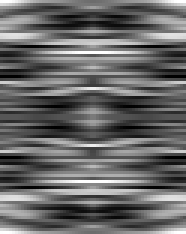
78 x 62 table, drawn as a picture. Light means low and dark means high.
Streaks run across, left to right. No overall slope runs across the table. Its left and right halves mirror each other, and so do its top and bottom. Overall the values sit about 60% of the way up the scale.
